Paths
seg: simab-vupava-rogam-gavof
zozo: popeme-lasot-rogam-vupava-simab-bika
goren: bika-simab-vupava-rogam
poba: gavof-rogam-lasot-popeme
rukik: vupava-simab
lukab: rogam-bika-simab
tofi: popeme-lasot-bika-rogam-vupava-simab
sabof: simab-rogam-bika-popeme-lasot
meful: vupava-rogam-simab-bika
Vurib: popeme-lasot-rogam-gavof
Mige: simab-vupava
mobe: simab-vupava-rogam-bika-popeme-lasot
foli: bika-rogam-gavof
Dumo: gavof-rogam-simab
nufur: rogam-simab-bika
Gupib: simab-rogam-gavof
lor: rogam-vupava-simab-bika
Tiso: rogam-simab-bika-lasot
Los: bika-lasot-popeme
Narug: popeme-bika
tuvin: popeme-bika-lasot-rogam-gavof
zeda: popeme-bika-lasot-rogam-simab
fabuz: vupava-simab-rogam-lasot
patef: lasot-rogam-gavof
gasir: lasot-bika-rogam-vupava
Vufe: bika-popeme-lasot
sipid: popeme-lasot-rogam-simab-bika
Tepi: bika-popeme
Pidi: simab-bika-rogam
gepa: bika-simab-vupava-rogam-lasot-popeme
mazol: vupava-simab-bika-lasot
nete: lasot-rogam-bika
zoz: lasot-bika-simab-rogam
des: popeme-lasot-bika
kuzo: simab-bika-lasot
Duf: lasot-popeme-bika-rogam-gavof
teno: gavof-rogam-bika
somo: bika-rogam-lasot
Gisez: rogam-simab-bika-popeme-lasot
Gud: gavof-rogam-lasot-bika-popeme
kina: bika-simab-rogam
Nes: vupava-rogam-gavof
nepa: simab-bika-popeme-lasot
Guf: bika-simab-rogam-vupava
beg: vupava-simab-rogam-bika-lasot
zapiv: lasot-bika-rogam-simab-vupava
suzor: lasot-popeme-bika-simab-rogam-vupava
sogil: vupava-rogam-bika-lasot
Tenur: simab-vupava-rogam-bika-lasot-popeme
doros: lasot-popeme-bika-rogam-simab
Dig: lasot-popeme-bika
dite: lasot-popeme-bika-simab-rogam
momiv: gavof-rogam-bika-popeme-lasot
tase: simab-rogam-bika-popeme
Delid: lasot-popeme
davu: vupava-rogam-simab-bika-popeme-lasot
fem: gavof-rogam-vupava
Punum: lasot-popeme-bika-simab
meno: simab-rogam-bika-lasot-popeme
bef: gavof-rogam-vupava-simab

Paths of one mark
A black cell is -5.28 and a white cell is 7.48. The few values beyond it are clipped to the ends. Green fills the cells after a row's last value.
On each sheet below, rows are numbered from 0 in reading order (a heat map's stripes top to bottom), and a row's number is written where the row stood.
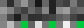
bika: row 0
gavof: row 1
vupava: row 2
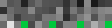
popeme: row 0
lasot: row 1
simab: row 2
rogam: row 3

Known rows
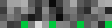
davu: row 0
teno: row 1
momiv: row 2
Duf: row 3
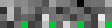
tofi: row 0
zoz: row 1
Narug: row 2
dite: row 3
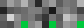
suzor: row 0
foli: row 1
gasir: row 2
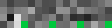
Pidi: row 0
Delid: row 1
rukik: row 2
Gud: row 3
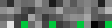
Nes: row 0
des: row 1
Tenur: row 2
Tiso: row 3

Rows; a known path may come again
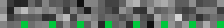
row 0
nufur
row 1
rukik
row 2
Mige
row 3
Vurib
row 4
Duf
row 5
doros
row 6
Guf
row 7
Gud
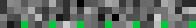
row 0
nepa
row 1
gepa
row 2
teno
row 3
Los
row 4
bef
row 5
zoz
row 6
lor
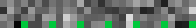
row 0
tuvin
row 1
meno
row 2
gasir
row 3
Delid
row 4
dite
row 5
sipid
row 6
Gisez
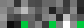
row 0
Tiso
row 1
patef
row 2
fem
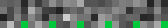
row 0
poba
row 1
Tepi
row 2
suzor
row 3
tase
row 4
somo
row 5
Dumo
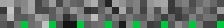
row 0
tofi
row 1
goren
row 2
kuzo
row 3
zozo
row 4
zeda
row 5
davu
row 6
Dig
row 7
fabuz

